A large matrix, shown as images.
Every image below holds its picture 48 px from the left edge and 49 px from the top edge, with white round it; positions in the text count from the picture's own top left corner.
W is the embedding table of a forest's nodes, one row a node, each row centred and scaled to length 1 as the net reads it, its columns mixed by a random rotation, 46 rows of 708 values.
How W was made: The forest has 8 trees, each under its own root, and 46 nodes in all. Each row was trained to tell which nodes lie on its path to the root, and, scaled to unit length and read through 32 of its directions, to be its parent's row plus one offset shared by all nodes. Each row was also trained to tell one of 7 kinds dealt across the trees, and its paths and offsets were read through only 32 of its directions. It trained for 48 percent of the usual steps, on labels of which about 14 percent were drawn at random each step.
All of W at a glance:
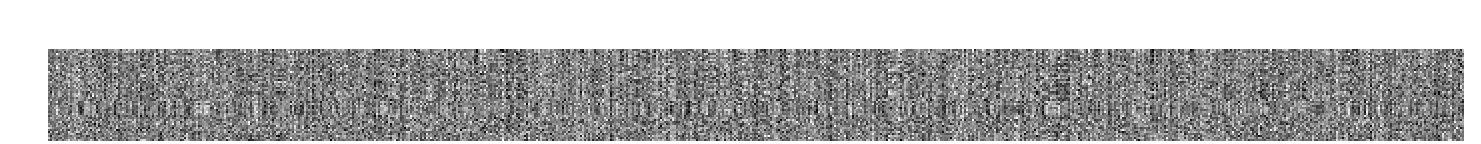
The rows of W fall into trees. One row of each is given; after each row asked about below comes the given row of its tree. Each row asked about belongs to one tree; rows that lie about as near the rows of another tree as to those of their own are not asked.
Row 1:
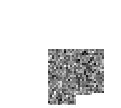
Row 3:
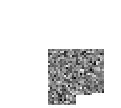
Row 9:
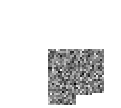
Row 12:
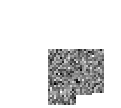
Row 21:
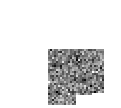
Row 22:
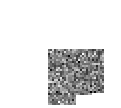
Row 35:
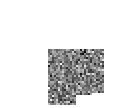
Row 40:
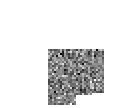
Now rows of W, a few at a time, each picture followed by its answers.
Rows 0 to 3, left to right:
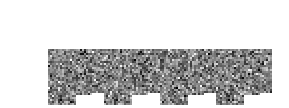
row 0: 35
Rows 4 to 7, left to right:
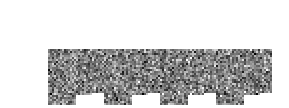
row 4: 1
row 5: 22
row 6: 12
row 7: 21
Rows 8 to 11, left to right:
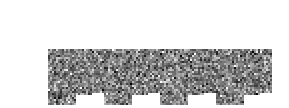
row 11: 21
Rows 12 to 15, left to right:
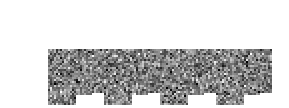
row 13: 12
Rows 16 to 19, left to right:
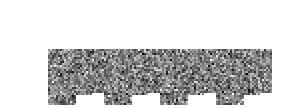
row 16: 9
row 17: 22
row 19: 40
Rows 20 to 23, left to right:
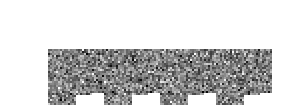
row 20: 22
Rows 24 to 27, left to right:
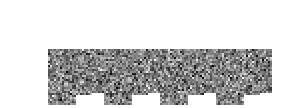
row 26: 35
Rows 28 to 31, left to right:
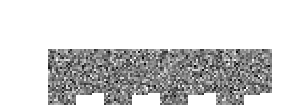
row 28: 35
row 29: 12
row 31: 35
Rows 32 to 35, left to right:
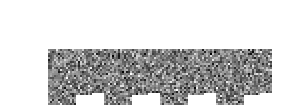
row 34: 22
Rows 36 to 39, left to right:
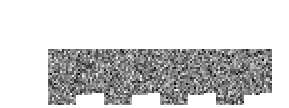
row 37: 1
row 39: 21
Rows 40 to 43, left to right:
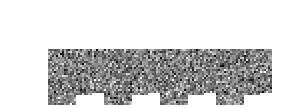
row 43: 21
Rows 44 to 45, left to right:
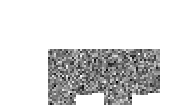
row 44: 22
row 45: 12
